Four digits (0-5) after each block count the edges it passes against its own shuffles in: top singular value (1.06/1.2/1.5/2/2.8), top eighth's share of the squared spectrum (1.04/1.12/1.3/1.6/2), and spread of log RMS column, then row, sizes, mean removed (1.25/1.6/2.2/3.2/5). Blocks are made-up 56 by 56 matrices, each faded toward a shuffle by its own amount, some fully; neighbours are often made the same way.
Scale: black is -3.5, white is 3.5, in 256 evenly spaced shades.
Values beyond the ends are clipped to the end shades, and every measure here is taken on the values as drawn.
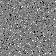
1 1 0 0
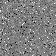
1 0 0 0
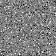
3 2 1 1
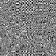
4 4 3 2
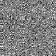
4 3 2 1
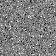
0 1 0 0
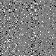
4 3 2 1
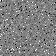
0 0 0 0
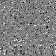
3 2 0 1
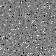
2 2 0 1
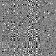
4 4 3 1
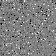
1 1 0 0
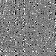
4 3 2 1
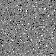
2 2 0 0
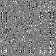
4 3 2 2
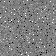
1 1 0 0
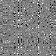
4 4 2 1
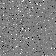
1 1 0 0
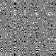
4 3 2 1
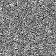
2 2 0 0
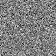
2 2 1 0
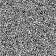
0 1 0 0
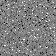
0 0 0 0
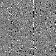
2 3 2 1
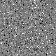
0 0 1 0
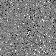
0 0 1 0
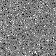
1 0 0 0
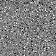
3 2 0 1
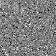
3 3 0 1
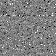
2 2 0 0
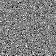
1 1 0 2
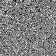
0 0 0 1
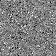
0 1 0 0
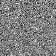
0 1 0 2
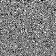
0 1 0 1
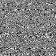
1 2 0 3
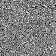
0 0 0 0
